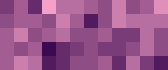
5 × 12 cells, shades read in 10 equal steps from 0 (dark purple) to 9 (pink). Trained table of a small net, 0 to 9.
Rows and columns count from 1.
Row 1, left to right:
3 5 2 9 6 6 5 4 7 4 5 8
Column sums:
22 28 22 19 23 22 18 21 22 23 26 23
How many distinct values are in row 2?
5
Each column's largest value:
5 7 6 9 7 6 5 5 7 6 6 8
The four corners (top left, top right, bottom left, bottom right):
3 8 5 1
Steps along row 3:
up down up up down same up down same up down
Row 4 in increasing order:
0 2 3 3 3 4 4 4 4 5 5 6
